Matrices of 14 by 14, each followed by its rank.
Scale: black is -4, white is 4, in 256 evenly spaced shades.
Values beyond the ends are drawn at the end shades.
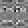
three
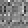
three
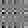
one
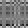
one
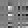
one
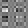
one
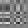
one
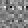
three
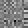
three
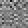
three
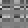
one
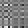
one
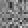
three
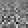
three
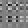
one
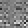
three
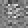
three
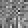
three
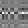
one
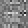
three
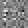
three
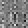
three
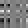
one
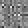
three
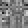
three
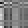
one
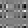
one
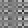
one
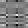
one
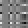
one
